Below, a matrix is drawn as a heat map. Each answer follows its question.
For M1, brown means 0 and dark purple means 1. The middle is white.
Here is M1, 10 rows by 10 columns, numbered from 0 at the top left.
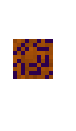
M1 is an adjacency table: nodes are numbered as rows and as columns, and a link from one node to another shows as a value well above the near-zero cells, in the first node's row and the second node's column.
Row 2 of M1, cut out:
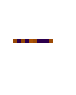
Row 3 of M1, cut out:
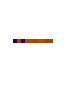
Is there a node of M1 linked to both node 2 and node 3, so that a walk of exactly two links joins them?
no
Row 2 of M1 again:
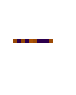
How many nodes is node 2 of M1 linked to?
5
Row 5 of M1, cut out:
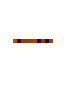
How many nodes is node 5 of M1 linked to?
3
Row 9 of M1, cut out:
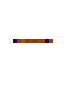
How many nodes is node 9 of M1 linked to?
2
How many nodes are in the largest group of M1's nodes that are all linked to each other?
3
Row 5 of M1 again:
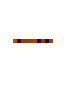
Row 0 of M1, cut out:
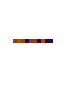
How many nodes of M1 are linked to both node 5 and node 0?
2
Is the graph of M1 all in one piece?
yes
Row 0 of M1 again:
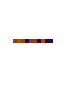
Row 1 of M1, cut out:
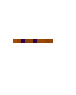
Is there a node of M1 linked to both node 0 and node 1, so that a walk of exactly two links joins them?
no
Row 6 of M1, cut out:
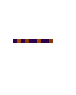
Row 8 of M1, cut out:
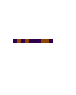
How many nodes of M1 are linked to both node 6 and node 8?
4
